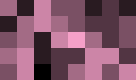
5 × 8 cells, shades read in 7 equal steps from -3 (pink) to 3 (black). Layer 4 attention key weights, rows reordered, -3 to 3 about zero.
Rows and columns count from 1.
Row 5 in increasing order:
-2 -2 -2 -1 0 0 1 3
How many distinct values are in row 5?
5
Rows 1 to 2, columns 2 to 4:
2 -2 0 | -1 -2 -1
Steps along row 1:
up down up same up down up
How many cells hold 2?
6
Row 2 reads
2 -1 -2 -1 0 1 1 0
